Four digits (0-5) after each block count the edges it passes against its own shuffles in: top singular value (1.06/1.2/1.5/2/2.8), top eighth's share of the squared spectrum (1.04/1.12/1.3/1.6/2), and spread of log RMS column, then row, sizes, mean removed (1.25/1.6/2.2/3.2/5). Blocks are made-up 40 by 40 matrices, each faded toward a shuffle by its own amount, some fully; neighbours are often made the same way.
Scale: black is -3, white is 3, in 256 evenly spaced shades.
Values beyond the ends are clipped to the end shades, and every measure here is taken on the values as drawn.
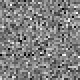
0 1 0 1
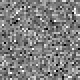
0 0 0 0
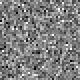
0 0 0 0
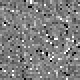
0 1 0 0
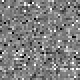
2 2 0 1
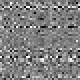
4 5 1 3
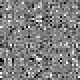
3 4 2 2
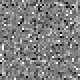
2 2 1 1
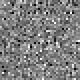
3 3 1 1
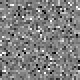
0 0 0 0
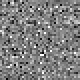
2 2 0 0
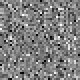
3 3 1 1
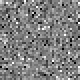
2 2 0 0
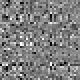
4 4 2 2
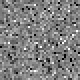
1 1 0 0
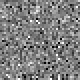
3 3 1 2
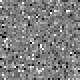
1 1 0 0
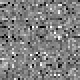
3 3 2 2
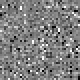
2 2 0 1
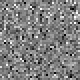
2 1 0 0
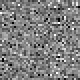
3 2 1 0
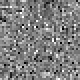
2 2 0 0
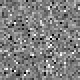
3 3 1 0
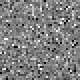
0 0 0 0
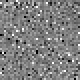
2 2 0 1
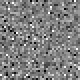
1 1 0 0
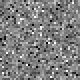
0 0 0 0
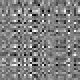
4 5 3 3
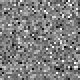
2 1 0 0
